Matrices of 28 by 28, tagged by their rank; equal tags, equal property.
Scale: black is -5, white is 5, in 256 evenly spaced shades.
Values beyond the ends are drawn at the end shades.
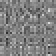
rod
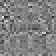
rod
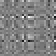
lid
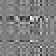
lid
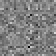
rod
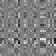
lid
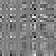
lid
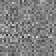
rod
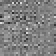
rod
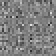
rod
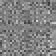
rod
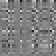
lid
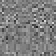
rod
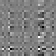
lid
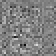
rod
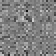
rod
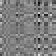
lid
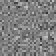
rod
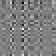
lid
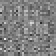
rod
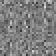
rod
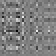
lid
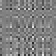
lid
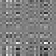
lid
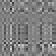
lid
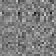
rod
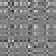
lid
